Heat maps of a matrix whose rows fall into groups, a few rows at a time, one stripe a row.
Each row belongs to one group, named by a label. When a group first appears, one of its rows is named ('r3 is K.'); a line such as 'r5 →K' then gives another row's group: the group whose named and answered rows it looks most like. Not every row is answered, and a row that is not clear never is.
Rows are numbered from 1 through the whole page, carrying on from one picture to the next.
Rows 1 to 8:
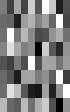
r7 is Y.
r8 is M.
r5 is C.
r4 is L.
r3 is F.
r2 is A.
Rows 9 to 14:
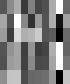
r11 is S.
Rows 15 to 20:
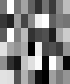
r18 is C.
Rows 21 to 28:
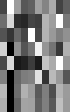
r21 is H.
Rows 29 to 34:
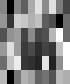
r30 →S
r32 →Y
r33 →Y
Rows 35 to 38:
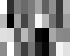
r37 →F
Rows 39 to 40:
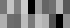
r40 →M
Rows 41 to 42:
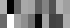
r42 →L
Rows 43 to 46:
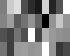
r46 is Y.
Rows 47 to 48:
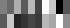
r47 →L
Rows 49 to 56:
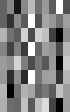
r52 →C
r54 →C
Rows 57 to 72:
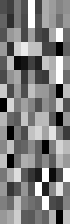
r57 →C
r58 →C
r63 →C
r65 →M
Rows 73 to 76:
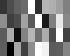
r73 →C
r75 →A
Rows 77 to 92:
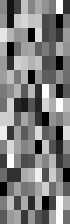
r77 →A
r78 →S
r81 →S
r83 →L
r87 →L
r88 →H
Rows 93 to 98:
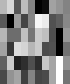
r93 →F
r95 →M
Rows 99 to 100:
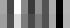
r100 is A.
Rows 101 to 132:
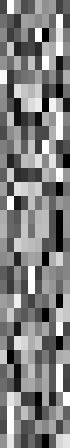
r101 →H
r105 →L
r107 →S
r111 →L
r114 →S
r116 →M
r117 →M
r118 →S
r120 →C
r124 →A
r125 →S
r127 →A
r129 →Y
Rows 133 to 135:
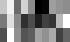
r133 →F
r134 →Y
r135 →H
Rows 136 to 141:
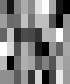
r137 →M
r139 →F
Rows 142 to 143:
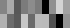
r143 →M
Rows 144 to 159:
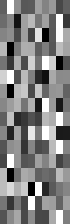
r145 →A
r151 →L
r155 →H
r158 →C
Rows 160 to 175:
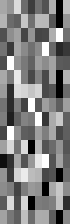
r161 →M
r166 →S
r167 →C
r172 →S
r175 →M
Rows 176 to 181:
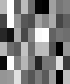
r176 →F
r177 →H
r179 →M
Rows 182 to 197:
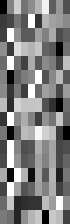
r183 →C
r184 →H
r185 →S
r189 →S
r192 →H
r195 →H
